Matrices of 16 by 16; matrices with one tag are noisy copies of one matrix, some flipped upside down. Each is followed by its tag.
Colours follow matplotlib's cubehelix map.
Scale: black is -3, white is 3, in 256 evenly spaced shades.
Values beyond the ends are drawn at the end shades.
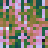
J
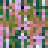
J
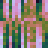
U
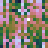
J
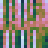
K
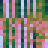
K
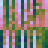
K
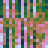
K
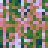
J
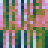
K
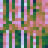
K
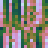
U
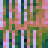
K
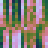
U
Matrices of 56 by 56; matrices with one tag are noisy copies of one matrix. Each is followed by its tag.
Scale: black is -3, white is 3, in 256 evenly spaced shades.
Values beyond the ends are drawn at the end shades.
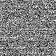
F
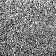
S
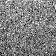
S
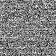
F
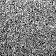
S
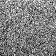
S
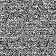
F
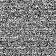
F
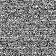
F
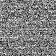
F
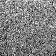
S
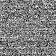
F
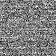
F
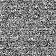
F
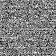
F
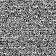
F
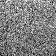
S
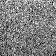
S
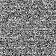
F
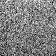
S
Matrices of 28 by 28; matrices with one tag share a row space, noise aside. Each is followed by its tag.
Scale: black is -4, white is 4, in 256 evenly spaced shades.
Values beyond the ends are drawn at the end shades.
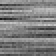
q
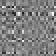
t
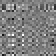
t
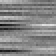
q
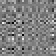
t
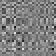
t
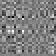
t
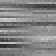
q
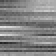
q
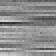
q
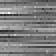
q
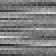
q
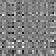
t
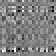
t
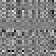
t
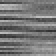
q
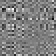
t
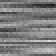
q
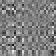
t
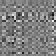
t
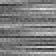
q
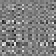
t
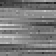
q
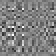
t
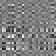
t
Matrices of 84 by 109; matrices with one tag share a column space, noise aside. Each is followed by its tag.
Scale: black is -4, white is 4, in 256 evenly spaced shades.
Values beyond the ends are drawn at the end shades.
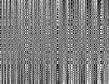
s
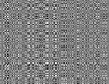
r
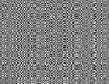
r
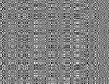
r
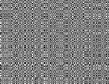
r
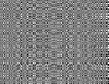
r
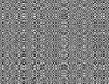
r
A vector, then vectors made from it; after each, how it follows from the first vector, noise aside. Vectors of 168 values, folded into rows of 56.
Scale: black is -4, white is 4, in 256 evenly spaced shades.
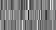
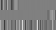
partly zeroed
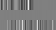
partly zeroed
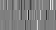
partly zeroed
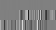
partly zeroed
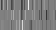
partly zeroed
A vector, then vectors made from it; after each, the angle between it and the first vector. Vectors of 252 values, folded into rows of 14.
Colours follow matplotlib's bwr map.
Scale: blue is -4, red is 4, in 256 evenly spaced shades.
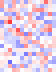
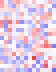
orthogonal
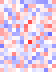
orthogonal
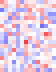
orthogonal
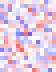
partly opposed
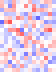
nearly parallel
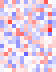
nearly parallel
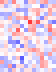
partly aligned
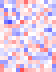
partly opposed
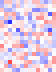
nearly opposite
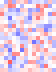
partly opposed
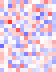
nearly parallel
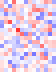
nearly parallel
